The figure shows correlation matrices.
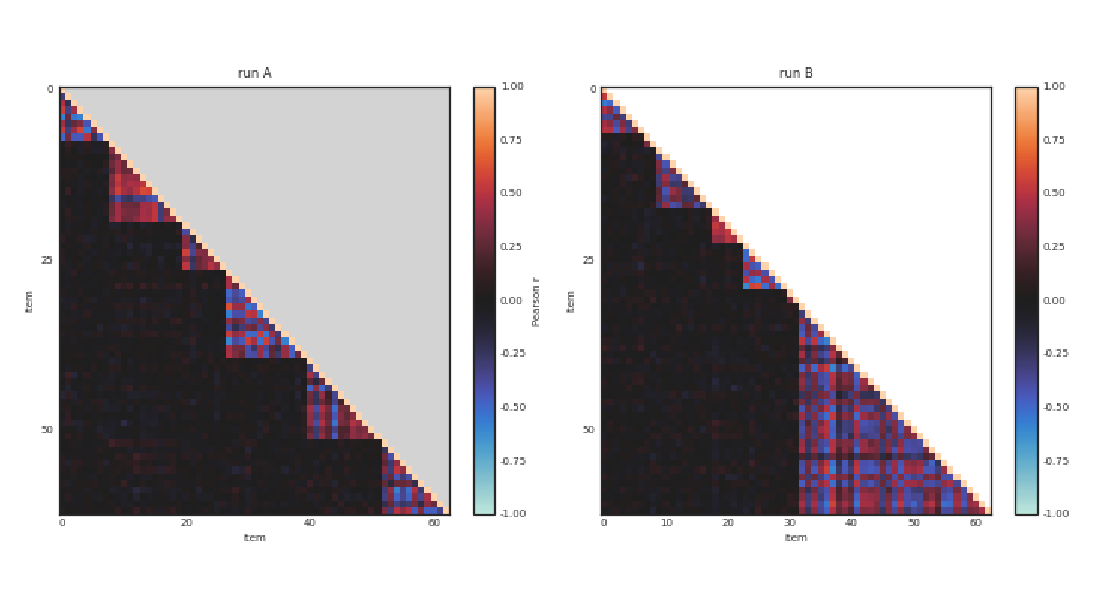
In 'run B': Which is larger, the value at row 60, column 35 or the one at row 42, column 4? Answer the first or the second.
the second
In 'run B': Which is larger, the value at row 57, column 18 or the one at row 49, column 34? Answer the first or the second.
the first
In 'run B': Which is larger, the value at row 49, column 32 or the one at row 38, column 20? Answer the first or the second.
the second
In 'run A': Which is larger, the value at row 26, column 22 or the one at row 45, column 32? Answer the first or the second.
the first
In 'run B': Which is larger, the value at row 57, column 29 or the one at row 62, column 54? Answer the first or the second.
the second
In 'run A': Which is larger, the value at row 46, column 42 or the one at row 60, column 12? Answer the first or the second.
the first
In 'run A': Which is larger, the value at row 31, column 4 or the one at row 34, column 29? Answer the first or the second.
the second
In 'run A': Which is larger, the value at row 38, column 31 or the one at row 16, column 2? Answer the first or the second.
the second
